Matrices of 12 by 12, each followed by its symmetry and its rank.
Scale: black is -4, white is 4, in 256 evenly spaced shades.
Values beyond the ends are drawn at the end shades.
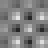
symmetric, rank one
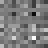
neither, rank two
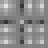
symmetric, rank one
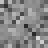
symmetric, full rank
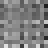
antisymmetric, rank two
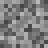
symmetric, full rank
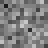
symmetric, full rank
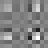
symmetric, rank one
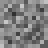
symmetric, full rank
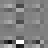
neither, rank one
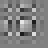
symmetric, rank one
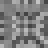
antisymmetric, rank two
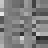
neither, rank two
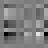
neither, rank one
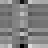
neither, rank one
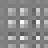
symmetric, rank one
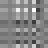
neither, rank one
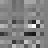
neither, rank two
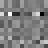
neither, rank two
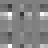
neither, rank one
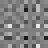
antisymmetric, rank two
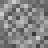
symmetric, full rank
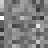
neither, rank two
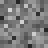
symmetric, full rank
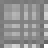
symmetric, rank one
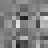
antisymmetric, rank two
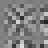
antisymmetric, rank two
